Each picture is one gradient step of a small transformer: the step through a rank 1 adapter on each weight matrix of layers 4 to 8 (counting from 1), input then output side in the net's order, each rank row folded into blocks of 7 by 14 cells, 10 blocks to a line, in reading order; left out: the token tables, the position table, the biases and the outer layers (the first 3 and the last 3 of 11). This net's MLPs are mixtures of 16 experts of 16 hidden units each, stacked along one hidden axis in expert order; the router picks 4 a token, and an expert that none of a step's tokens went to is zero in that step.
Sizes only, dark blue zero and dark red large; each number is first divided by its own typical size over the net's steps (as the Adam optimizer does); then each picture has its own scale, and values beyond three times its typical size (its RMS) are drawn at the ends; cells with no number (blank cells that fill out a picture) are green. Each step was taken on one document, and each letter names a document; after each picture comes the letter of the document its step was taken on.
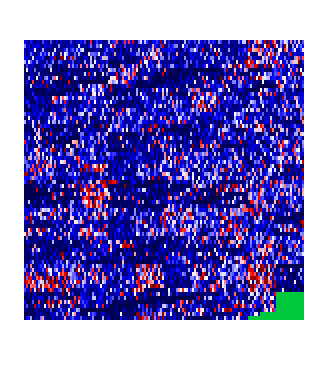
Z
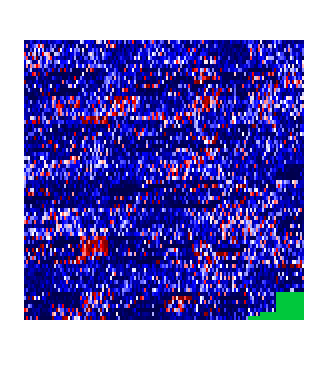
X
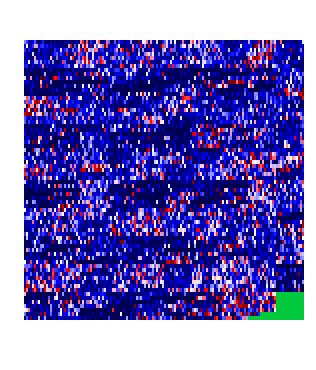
Z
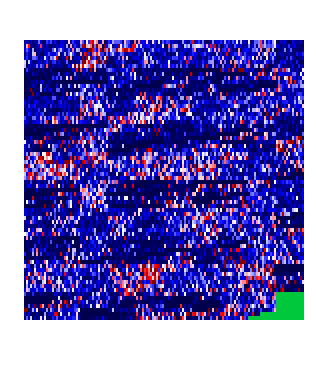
Z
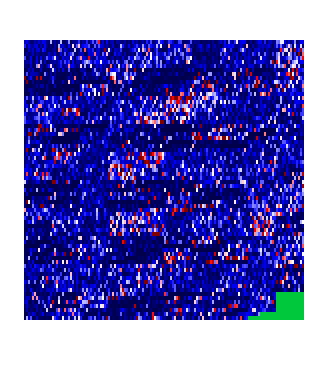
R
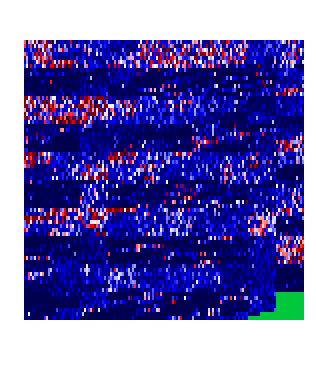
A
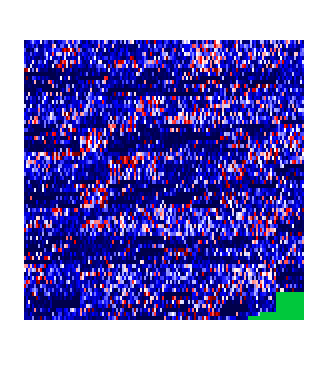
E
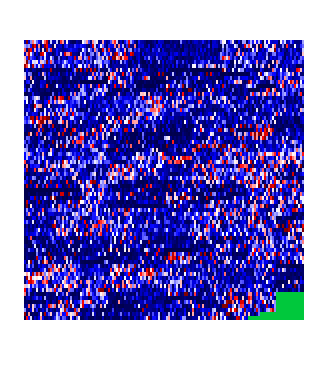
Z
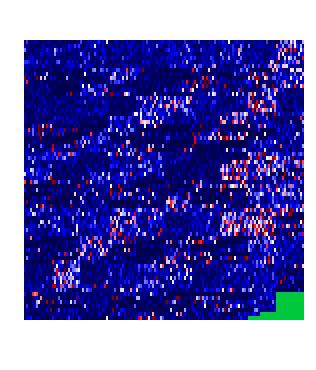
R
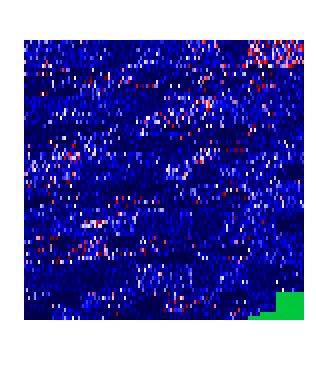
X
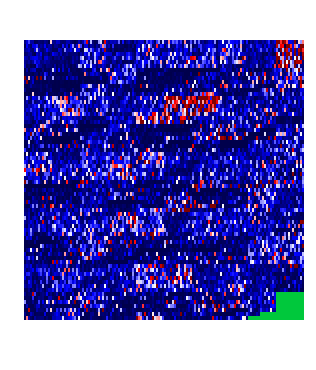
R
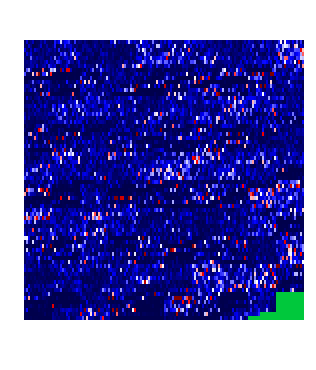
X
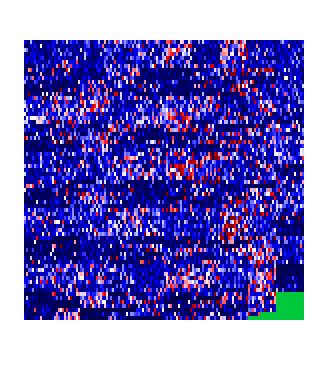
E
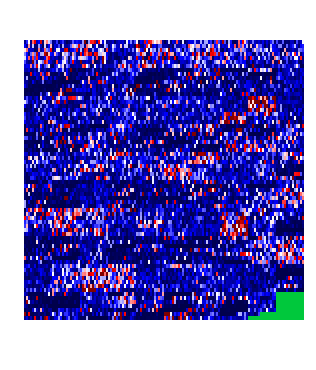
E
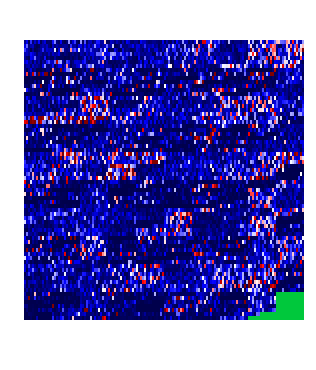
X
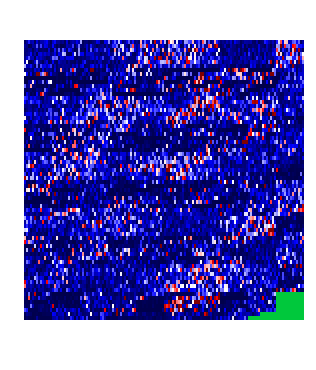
X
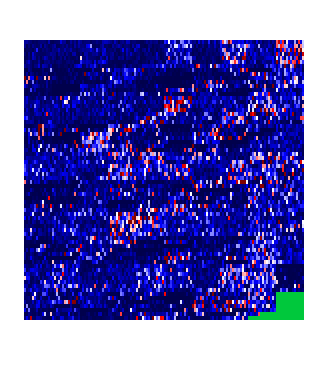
R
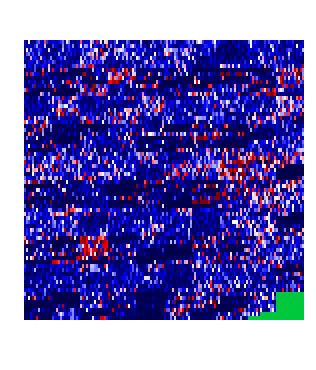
X
